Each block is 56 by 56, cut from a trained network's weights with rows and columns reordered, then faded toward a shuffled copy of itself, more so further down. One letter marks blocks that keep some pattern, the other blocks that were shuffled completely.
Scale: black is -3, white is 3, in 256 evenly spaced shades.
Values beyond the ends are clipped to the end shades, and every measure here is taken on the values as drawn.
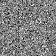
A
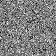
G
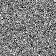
G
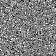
G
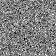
G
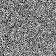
G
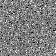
G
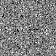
A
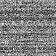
A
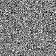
A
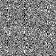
A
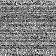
A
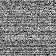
A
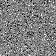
G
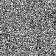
G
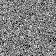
G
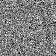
G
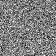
G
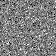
G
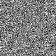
A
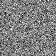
G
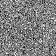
G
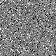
G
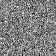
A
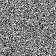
G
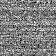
A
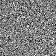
G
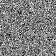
G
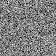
G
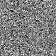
A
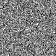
G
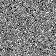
G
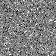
G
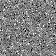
G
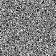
A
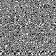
A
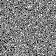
G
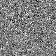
G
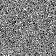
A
